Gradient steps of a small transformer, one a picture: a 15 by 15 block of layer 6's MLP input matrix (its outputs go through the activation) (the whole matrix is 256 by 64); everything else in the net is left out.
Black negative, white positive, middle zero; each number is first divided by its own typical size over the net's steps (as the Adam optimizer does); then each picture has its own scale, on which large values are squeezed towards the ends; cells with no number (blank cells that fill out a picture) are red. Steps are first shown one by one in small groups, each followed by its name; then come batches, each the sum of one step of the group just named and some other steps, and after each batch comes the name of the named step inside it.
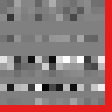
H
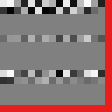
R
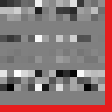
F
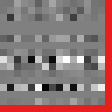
H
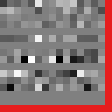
F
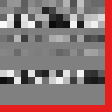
R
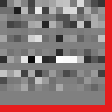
R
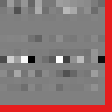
R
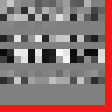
R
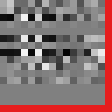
R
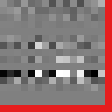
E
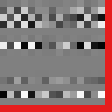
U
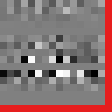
E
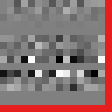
E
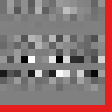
E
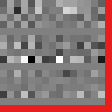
U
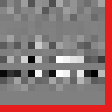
E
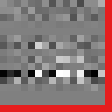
E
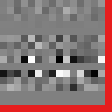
E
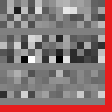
U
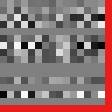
U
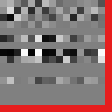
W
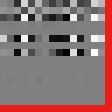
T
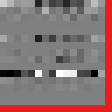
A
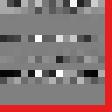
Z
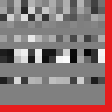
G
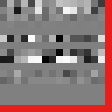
G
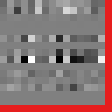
G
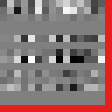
G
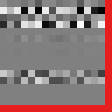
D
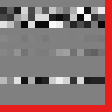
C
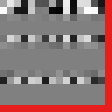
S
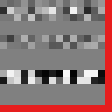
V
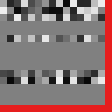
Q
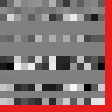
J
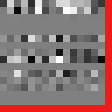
S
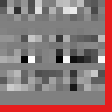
V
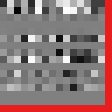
S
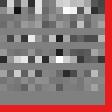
D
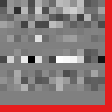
C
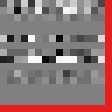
Q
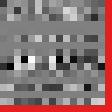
J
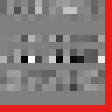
V
